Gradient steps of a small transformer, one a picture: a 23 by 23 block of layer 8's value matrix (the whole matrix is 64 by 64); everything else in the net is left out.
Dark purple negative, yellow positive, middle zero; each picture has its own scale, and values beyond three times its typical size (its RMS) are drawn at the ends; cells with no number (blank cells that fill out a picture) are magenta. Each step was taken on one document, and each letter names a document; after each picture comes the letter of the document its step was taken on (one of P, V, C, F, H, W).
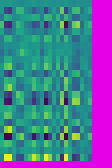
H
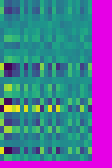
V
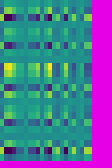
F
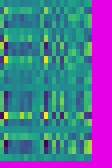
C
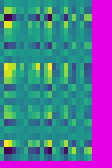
F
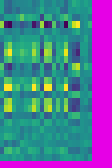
H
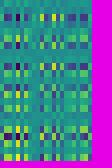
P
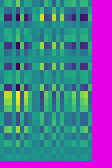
P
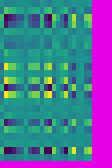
F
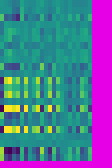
V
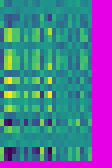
V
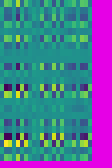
P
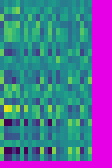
V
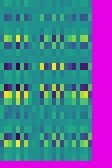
P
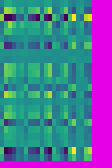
F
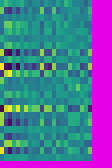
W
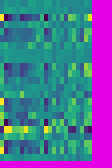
C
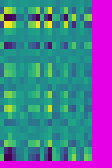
F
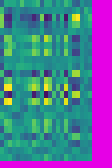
H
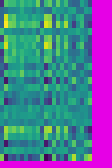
C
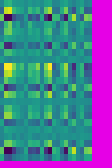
F
